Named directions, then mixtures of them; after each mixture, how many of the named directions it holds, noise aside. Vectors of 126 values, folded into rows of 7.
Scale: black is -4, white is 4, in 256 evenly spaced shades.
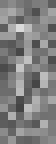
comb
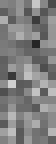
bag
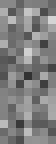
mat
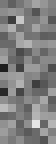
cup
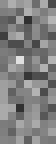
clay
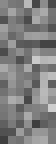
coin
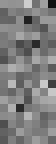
three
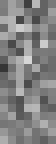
two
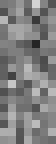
one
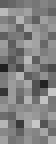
two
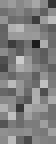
three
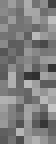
three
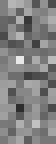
one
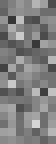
three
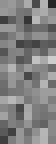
two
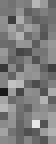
two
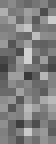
two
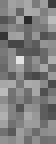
one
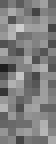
two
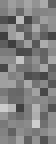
two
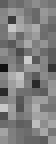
two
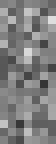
one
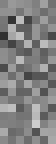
two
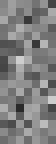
two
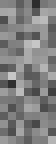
two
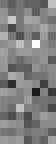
three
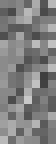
two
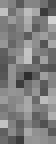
one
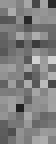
two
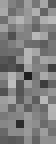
three
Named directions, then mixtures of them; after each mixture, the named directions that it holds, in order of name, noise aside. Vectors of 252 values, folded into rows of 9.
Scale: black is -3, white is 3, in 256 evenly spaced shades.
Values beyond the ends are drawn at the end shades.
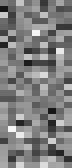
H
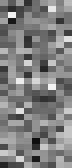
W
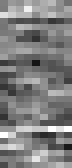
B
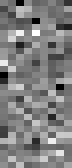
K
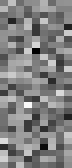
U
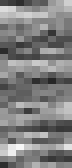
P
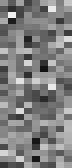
W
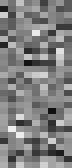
H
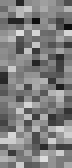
B, K, U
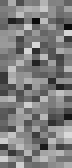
B, K, U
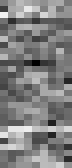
B, H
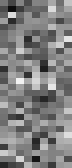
W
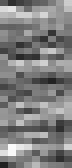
P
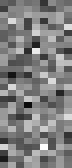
U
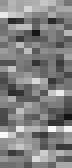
B, U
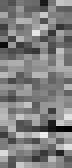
B, H, P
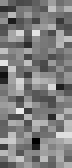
K, W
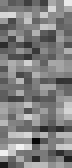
H, P, W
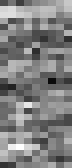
B, P, U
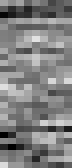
B, P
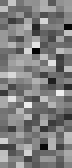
U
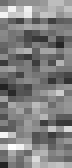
B, P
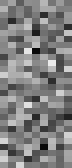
U
